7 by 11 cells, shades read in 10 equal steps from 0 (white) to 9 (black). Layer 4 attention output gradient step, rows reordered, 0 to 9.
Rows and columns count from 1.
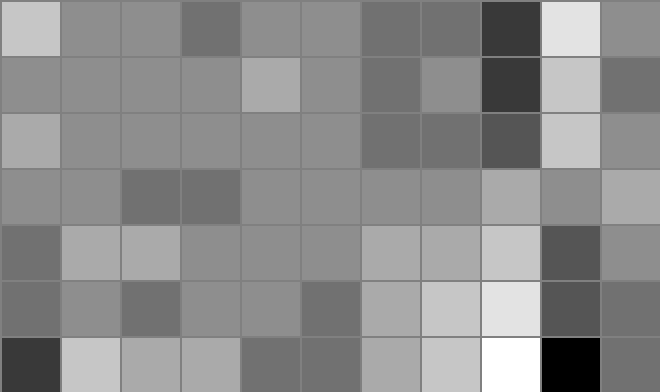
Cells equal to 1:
2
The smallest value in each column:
2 2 3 3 3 4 3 2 0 1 3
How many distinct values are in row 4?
3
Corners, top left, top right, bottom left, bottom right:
2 4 7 5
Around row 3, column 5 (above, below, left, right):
3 4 4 4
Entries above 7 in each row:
0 0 0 0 0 0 1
